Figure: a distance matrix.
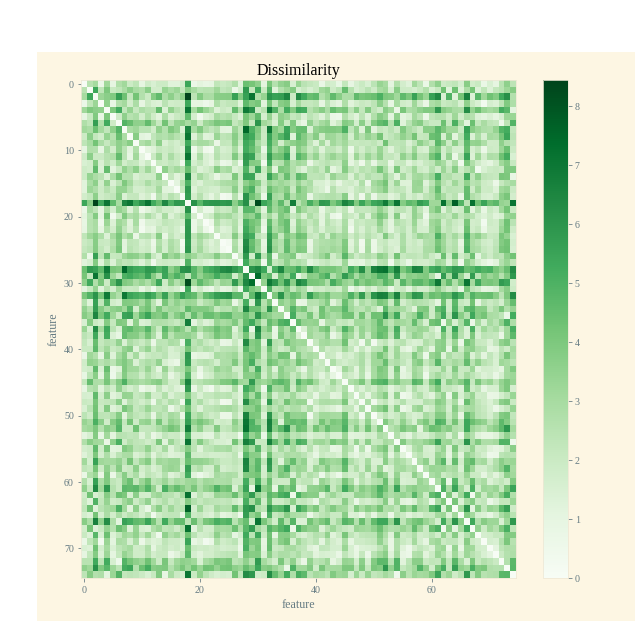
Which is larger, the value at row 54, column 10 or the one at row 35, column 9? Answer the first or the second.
the second
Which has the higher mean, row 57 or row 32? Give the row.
32
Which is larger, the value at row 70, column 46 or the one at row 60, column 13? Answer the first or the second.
the second
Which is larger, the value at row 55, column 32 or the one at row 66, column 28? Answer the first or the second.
the second
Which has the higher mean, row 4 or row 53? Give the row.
4
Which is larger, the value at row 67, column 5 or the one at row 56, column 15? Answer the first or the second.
the first
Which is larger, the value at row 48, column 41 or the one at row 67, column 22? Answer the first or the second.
the first
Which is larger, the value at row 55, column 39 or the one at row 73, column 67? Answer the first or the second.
the second
